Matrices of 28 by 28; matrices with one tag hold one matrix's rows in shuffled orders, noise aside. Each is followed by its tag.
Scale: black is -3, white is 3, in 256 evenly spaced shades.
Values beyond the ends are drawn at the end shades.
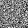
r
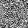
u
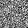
r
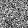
u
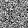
u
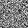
r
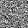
u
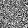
r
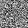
u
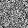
r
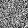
r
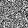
r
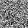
u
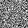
r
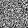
r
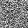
u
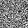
r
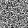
u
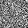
r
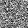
u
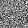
r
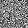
r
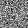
u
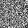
r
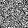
r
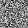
u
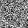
u
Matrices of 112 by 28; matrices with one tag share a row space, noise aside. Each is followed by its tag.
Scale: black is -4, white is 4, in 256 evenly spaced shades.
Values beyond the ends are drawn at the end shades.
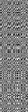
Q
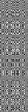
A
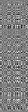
Q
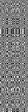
A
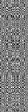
A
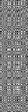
Q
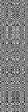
A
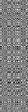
Q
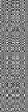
A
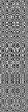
A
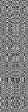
A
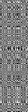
Q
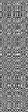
Q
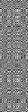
Q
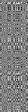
Q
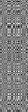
Q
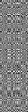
Q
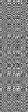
Q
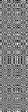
Q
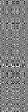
A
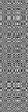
Q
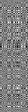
Q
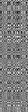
Q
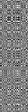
Q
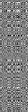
Q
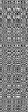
Q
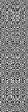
A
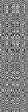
A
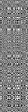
Q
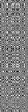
A
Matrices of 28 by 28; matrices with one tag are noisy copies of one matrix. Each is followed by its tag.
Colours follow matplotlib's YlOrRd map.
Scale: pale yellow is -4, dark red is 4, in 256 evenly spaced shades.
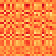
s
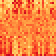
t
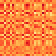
s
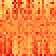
t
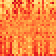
t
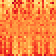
t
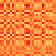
s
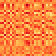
s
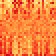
t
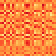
s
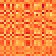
s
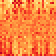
t
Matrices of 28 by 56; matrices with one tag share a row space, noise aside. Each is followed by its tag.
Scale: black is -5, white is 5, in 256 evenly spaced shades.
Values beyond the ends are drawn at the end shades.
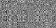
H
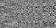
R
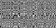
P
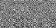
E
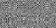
H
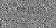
H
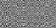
H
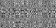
E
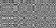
P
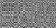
P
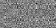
R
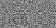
E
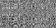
P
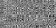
R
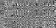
R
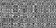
P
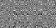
E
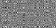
H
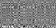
P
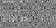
P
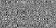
H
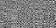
R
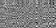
R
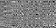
R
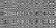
R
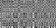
P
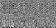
P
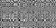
P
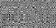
P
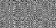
E
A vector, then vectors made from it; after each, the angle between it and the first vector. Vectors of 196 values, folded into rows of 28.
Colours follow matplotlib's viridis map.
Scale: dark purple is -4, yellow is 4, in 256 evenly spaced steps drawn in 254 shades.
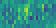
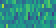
partly aligned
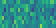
partly aligned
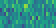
partly aligned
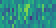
nearly parallel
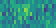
nearly parallel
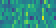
partly aligned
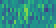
nearly parallel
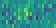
nearly parallel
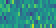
orthogonal
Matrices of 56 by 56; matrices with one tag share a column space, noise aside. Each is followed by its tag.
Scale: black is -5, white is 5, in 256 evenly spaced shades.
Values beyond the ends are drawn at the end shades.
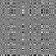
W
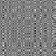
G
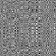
G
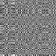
W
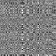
W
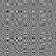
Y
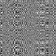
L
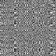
L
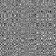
Y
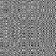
G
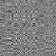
Y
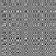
Y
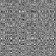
Y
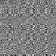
W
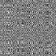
L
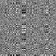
W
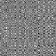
G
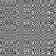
L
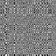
W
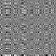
W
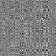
G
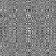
G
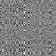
L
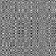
G
